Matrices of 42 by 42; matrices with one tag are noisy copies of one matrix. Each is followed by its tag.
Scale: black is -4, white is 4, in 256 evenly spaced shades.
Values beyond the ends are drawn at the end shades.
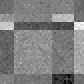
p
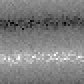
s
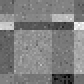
p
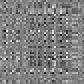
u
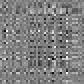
u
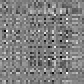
u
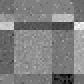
p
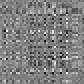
u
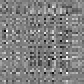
u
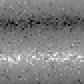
s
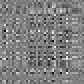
u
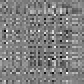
u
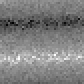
s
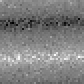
s
